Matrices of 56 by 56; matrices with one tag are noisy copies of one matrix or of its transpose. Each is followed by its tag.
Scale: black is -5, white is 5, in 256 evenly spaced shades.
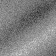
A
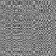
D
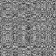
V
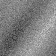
A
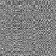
D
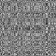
V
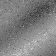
A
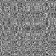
V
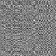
D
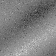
A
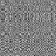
D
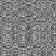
V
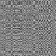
D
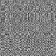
D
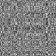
V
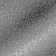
A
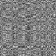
V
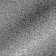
A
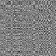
D
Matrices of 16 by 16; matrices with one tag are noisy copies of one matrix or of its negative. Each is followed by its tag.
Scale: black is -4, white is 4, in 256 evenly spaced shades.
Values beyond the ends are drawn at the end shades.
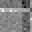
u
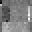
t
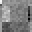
t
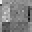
t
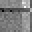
u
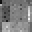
t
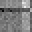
u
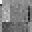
t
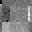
t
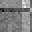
u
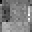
t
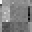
t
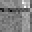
u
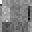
t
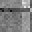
u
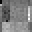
t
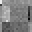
t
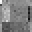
t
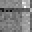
u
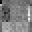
t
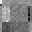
t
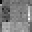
t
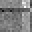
u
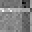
u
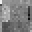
t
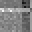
u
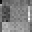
t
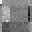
t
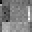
t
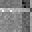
u
